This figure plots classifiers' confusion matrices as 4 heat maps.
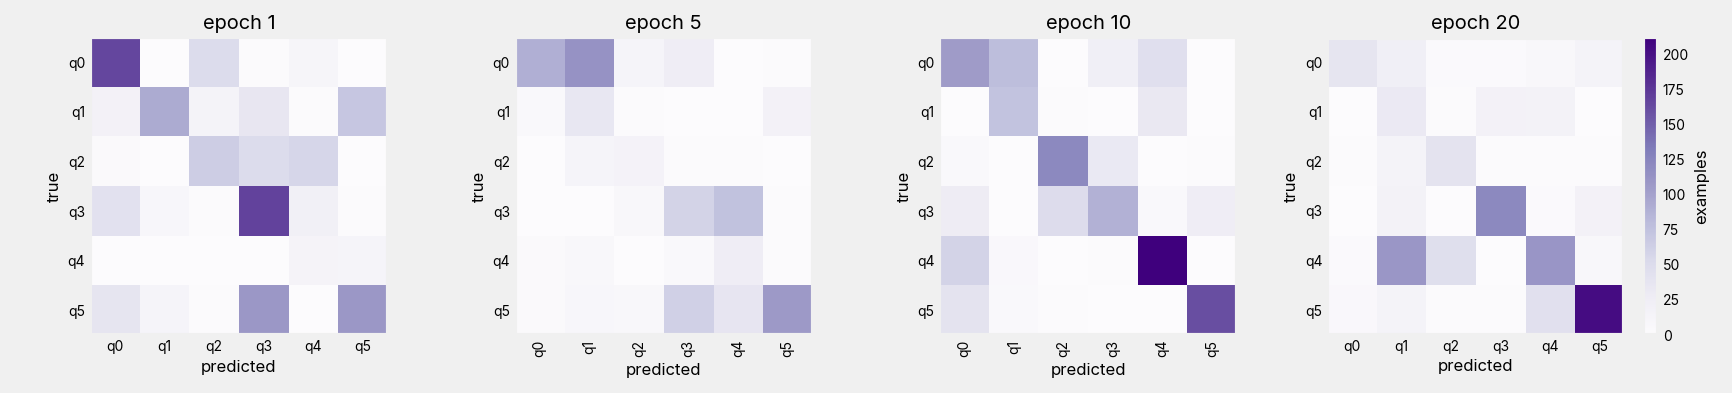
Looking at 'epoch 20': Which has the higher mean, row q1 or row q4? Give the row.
q4
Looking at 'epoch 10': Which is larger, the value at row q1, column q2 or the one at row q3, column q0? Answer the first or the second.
the second
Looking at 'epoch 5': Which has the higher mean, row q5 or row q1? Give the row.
q5
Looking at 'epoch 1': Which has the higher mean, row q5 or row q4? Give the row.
q5
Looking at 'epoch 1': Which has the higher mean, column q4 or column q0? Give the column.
q0
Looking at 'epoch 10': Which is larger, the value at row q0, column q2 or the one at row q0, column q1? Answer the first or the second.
the second
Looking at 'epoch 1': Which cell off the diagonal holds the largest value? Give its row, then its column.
q5, q3
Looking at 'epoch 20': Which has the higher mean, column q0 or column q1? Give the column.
q1
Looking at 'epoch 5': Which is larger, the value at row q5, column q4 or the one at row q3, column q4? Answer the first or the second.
the second
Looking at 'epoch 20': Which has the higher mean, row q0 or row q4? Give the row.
q4
